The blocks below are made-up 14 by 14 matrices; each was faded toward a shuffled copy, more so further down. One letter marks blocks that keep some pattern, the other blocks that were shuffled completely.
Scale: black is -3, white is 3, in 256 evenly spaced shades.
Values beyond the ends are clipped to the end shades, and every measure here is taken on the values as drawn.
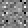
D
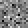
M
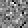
M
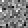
M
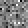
M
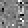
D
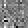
D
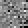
D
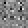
D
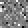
M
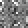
D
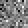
M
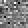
D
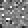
M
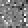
M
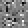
D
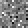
M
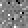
M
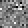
M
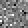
M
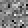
D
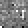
D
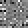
D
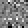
D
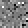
M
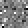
M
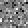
M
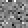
M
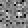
D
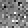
M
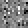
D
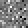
M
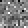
M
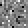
M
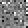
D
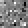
D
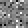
D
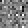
D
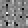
D
